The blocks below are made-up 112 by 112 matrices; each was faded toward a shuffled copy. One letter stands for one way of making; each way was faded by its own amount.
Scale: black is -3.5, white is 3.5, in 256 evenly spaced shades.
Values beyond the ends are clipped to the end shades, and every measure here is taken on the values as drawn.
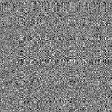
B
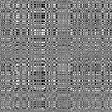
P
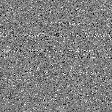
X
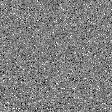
X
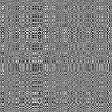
P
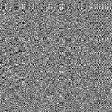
B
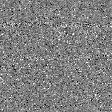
X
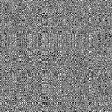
B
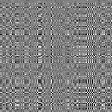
P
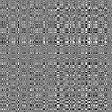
P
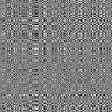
P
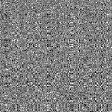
B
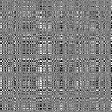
P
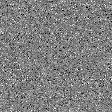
X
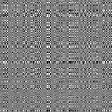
P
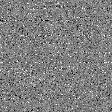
X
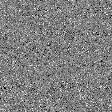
X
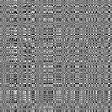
P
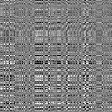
P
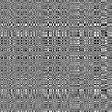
P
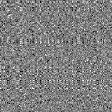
B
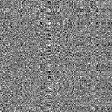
B
